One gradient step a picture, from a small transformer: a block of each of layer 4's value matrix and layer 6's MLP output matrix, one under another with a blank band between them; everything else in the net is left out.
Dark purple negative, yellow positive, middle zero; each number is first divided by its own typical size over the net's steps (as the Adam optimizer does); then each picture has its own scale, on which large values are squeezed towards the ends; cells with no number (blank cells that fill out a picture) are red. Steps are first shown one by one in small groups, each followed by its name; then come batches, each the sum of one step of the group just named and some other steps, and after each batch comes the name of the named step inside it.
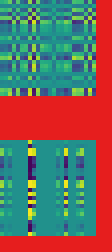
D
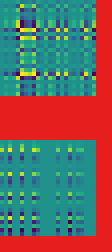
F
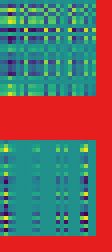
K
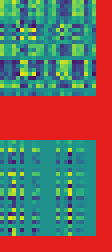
F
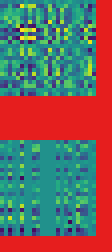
F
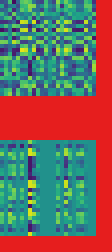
D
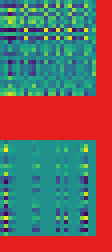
K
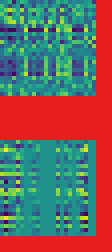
K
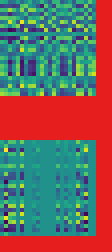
K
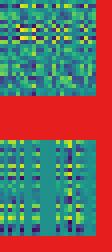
F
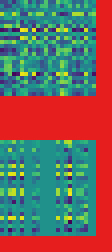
F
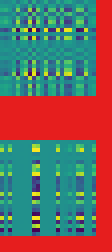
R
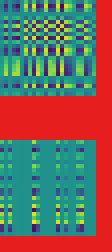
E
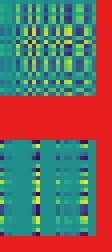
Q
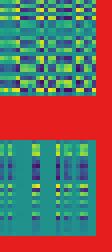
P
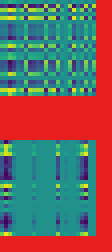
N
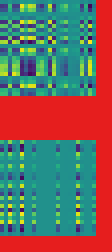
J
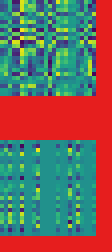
J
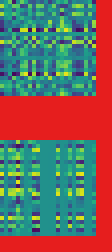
R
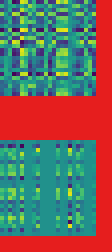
J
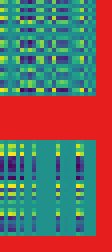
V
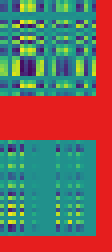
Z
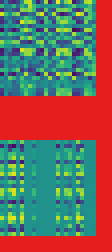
Z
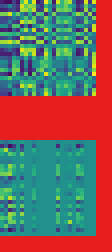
Z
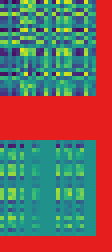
Z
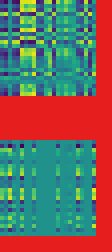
Z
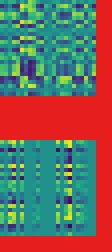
Z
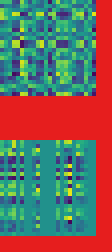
V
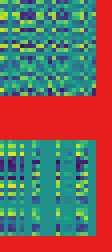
V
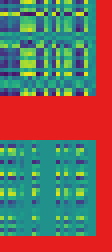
V
